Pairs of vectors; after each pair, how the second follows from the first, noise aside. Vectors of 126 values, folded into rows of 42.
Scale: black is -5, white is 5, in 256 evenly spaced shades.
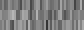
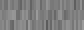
shrunk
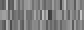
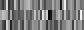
scaled up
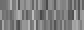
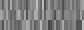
wrapped around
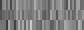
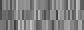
copied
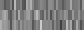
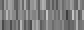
wrapped around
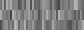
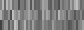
copied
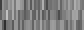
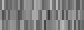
wrapped around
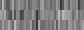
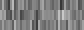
copied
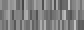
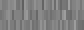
shrunk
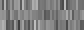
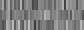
negated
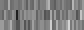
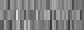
negated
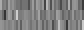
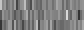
reversed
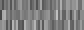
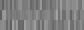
shrunk
